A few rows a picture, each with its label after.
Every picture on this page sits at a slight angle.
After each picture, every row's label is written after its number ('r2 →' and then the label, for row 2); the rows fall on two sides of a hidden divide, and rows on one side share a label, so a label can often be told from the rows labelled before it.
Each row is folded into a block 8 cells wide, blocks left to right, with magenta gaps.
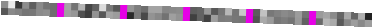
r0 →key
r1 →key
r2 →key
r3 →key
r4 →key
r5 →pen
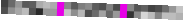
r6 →key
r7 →pen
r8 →key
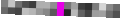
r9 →key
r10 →key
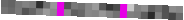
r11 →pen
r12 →pen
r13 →pen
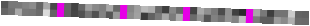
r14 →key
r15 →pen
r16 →pen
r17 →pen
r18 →key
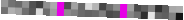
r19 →pen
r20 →pen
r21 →key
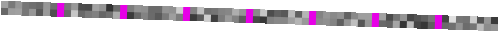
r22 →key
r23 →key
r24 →key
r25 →key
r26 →key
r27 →pen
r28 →pen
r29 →pen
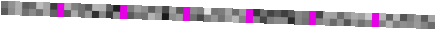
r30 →key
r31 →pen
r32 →key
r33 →key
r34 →key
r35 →key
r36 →key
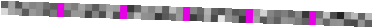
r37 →pen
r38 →key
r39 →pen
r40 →key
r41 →pen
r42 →key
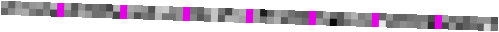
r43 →key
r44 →key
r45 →key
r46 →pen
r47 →pen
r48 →key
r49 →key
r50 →key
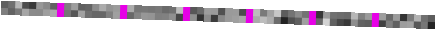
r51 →key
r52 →key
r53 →key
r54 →pen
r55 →pen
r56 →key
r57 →key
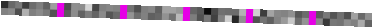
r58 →key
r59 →pen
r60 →pen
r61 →pen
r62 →pen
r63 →key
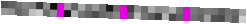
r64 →pen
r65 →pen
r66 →pen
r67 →pen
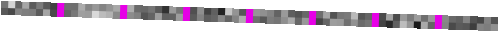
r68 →key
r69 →key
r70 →pen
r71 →key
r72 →pen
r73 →key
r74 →key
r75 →pen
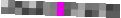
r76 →pen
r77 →pen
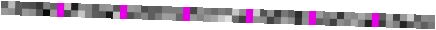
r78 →pen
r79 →pen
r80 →key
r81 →key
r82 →pen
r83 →key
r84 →pen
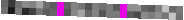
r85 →pen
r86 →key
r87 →key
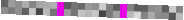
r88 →key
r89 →key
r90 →pen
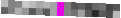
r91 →pen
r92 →pen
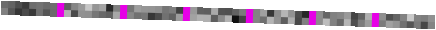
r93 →pen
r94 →pen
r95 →pen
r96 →pen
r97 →pen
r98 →pen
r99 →pen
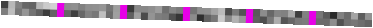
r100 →key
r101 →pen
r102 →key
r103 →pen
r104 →key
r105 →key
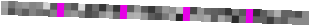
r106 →pen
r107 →pen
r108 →key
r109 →pen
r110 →pen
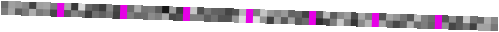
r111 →key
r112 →pen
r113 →pen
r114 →pen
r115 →pen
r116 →key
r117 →key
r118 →pen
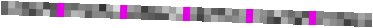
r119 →key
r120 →pen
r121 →key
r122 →key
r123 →pen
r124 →key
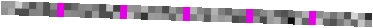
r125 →pen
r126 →pen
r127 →pen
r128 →pen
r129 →key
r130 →key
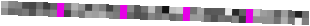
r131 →pen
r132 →key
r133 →pen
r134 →key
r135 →key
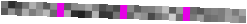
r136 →key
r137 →pen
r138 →key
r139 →key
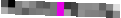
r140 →pen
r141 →pen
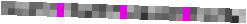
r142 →pen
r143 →pen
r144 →pen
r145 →pen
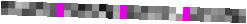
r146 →pen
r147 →pen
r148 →key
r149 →pen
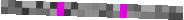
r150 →pen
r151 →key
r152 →pen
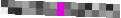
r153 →pen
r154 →key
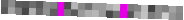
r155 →key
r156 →key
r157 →key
